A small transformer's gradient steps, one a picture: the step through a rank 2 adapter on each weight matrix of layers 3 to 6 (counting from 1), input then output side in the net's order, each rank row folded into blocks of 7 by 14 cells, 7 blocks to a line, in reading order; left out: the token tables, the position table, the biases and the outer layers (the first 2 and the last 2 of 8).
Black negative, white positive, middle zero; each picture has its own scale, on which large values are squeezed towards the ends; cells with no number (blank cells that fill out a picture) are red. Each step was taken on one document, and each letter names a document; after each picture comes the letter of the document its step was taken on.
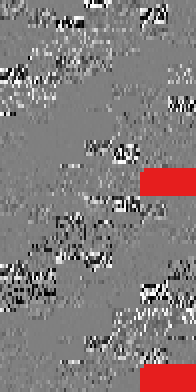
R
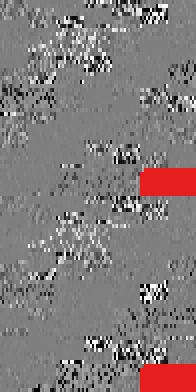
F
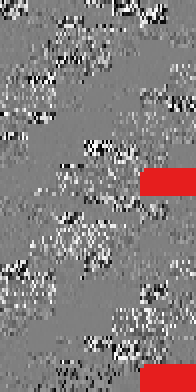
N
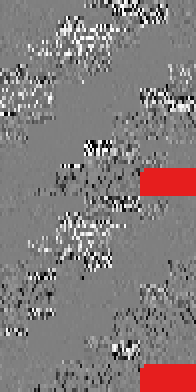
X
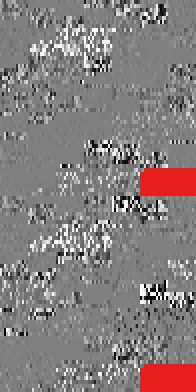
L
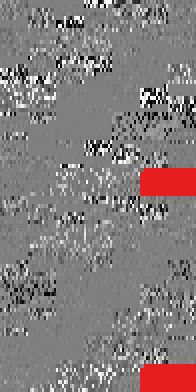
R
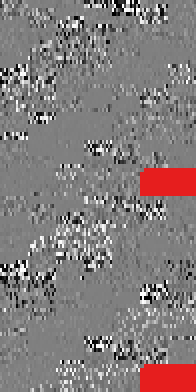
L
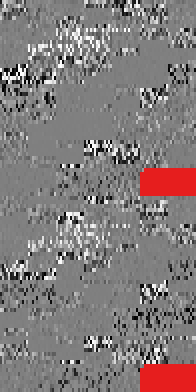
F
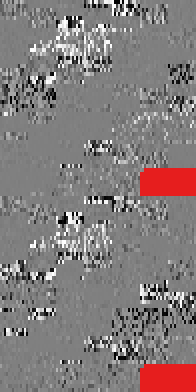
L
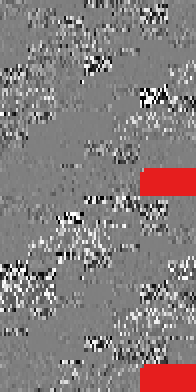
F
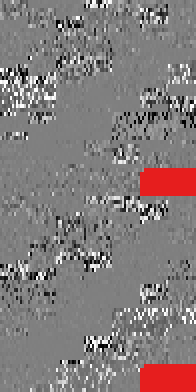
R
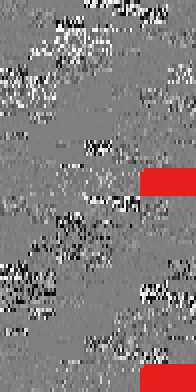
R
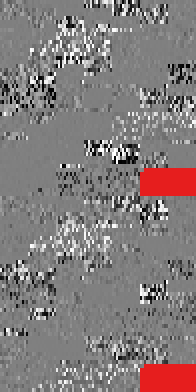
L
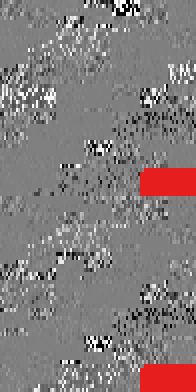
F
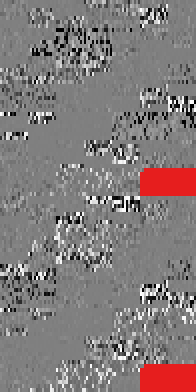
R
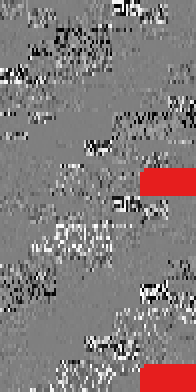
R
